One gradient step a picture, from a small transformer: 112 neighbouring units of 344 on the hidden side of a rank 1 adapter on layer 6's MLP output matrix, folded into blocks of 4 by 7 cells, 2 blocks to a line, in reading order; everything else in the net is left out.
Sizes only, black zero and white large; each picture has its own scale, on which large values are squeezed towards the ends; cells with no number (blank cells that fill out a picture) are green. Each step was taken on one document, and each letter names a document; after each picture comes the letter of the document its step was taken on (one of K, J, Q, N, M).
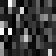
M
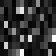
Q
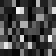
Q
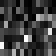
M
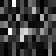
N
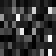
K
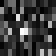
N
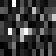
N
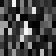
N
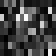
K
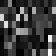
K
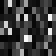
M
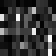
K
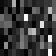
K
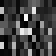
K
